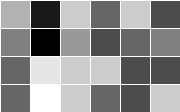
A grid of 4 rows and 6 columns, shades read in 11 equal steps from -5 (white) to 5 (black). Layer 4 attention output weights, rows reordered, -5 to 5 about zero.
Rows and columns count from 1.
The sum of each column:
0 0 -10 1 2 1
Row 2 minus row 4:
-1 10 2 1 -1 3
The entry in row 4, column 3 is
-3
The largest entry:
5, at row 2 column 2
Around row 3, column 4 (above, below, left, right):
2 1 -3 2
